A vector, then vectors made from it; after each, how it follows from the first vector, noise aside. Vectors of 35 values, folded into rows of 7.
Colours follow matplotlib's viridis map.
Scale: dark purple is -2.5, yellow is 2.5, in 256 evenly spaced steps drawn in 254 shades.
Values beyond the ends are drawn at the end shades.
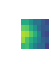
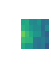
shrunk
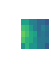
shrunk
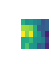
copied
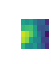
copied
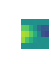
partly zeroed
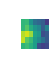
copied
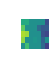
partly zeroed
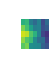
copied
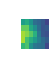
copied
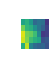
copied
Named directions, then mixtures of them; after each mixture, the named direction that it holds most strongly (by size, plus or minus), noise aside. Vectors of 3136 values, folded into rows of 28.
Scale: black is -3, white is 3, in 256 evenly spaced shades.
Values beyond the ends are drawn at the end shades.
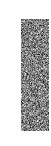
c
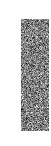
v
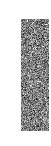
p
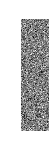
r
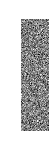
c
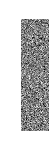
v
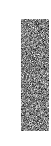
c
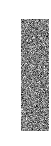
v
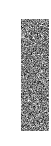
c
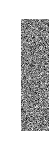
v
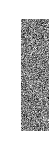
p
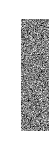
r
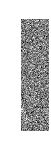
v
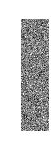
r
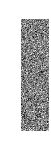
r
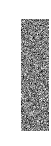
c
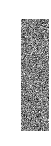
p
